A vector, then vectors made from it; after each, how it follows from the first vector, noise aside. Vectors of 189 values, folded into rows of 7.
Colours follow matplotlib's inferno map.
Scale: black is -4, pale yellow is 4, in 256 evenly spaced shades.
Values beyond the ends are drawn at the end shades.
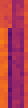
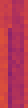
shrunk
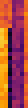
scaled up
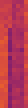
shrunk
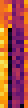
scaled up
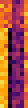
scaled up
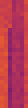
shrunk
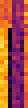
scaled up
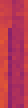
shrunk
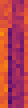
copied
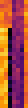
scaled up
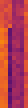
copied
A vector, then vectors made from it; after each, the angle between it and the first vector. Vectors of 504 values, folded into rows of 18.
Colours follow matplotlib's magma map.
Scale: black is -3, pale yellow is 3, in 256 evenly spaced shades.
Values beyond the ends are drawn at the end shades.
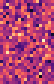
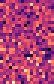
partly opposed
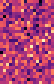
partly aligned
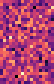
partly aligned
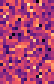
nearly opposite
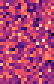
nearly parallel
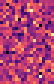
nearly opposite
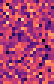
nearly opposite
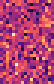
partly aligned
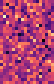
nearly opposite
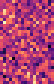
orthogonal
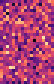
partly aligned
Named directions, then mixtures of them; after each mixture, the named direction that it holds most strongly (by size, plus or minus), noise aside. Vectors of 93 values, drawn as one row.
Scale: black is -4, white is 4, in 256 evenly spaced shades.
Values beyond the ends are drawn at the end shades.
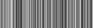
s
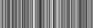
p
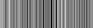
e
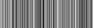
p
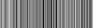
e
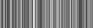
p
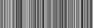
s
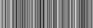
p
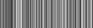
s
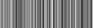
s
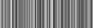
p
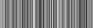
p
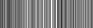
e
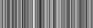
p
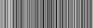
s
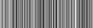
e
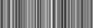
s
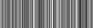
p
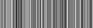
s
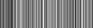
s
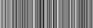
p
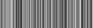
s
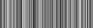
p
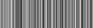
s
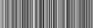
p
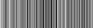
e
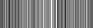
e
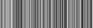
s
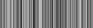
p
